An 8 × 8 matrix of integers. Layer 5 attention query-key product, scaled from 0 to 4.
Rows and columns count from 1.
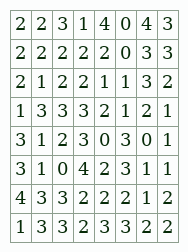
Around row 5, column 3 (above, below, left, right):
3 0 1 3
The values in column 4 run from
1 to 4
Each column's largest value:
4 3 3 4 4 3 4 3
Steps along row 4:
up same same down down up down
